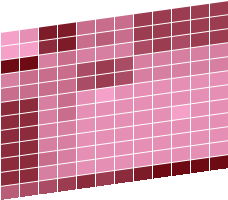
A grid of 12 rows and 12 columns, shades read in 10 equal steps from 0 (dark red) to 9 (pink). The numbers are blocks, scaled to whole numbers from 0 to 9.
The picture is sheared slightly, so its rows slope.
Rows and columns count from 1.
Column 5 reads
6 6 7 4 4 8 8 8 8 8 8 2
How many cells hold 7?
24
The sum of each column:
48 45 67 63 77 76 77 73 71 73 71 71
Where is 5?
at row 2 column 6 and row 12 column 1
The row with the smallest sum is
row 12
